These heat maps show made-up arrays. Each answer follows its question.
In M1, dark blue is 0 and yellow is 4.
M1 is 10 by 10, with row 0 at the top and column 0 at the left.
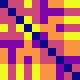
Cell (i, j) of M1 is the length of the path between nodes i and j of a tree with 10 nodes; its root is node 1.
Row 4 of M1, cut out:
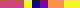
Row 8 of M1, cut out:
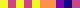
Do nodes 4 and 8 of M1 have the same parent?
no
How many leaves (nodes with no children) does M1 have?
7
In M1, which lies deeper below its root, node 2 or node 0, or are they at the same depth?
the same depth
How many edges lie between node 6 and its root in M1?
1
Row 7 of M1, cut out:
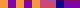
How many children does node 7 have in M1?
3
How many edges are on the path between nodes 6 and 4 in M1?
3
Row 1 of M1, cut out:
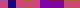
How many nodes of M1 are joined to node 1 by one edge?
3
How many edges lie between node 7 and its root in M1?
1
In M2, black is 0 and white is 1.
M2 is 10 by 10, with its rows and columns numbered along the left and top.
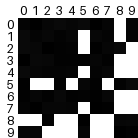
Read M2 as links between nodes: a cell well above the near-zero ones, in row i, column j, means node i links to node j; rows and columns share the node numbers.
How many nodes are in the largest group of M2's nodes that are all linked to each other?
2
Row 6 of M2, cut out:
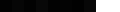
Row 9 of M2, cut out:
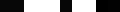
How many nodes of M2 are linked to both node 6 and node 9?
0
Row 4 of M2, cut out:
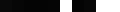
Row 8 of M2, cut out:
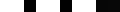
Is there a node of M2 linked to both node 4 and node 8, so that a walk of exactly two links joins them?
no
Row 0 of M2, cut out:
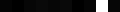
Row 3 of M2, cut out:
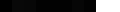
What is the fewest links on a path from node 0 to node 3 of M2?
2
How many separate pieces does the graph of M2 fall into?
1
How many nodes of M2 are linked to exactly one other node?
1
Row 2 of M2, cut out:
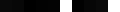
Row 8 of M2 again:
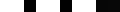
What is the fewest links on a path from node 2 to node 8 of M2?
3
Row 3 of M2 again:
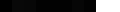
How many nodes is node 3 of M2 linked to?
2
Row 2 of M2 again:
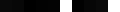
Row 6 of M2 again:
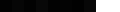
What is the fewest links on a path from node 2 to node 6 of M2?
2
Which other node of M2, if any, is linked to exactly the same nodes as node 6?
node 3
